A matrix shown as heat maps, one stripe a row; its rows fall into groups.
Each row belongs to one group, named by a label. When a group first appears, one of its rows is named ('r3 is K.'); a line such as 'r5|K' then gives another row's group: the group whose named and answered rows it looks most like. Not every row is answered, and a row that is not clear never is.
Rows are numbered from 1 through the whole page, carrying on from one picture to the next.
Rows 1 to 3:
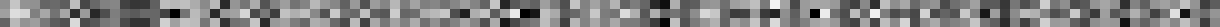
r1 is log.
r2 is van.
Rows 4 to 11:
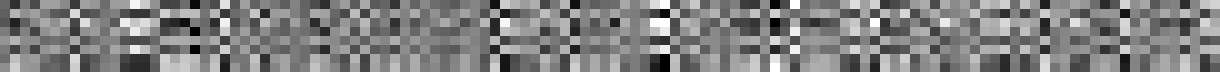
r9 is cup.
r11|log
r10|log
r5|log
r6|cup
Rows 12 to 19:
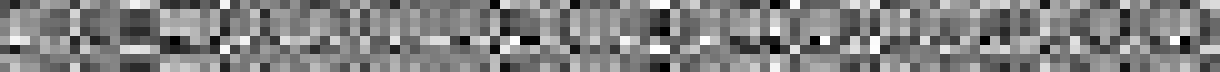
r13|log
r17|cup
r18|log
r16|van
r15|log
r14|log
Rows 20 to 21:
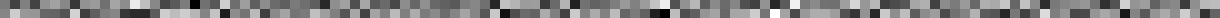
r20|cup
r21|log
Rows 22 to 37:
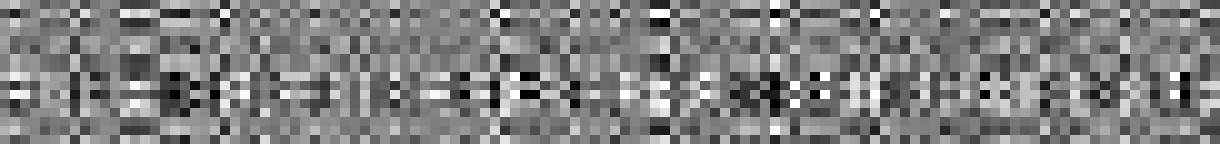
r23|cup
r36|log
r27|cup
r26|cup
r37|cup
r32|van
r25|log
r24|log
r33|cup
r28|log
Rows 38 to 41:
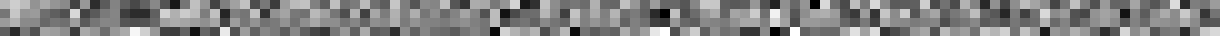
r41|cup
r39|log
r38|van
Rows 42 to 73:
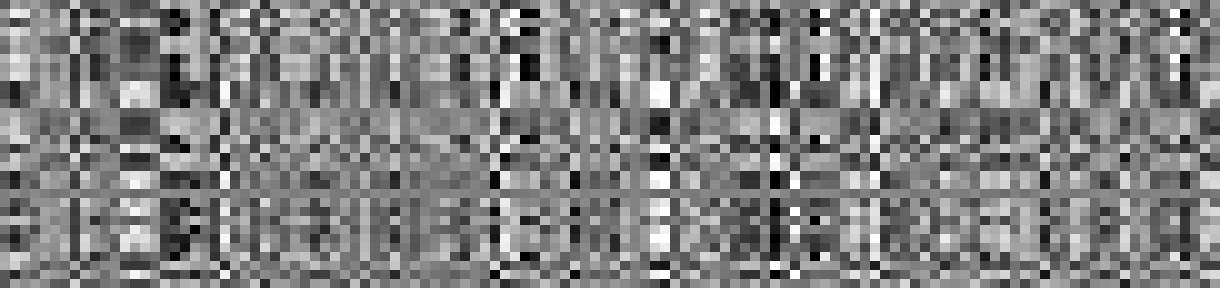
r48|van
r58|cup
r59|log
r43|van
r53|cup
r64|cup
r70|van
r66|van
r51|cup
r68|cup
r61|cup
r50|van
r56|log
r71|log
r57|van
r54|log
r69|cup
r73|log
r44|cup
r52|cup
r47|log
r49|van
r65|cup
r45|van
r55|log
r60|log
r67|cup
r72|cup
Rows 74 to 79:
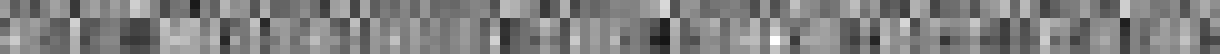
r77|log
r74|cup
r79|log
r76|log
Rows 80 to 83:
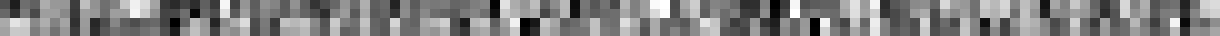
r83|van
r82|van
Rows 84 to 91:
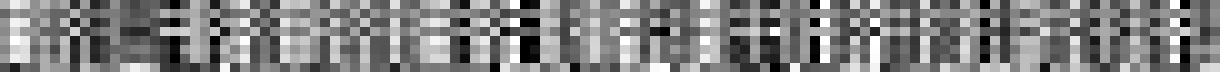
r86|van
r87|log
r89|van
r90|van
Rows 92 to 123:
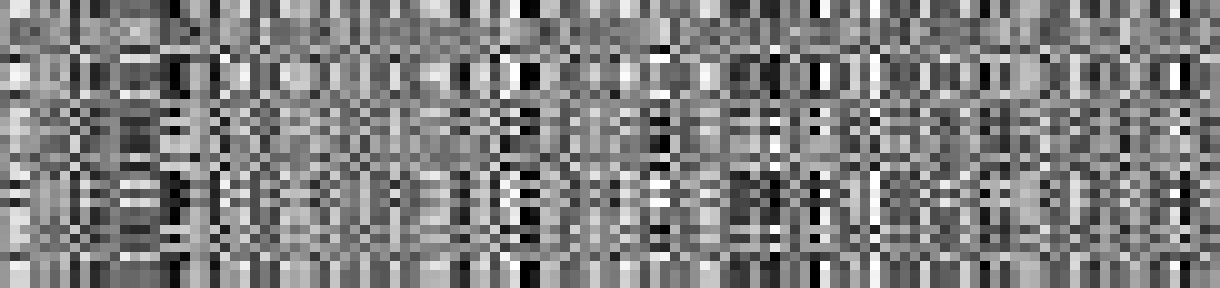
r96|cup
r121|van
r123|van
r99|van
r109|cup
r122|van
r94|cup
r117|log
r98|cup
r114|cup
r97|log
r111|van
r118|van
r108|log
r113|van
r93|van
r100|van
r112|cup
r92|van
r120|cup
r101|van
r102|cup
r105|log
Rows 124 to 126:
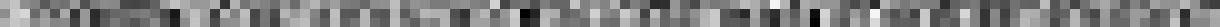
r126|van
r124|log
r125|van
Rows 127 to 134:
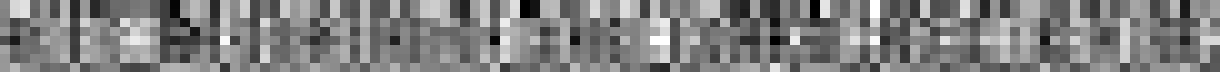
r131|cup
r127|van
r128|van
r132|cup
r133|cup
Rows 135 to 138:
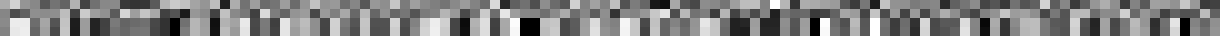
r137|van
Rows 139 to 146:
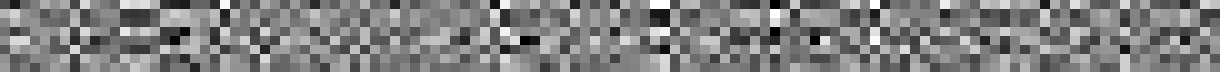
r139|cup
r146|cup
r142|cup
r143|van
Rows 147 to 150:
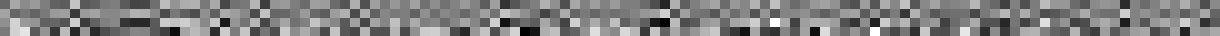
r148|cup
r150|van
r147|log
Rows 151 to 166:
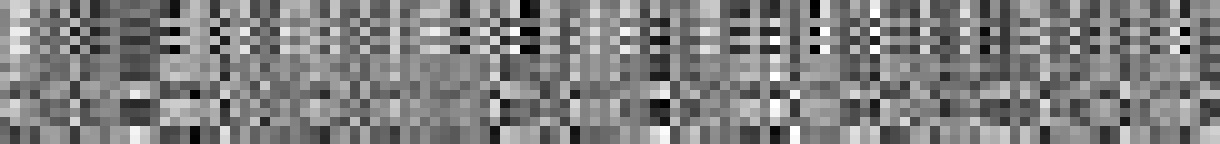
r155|log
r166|cup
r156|van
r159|log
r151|van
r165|cup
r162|log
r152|van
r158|log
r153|log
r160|cup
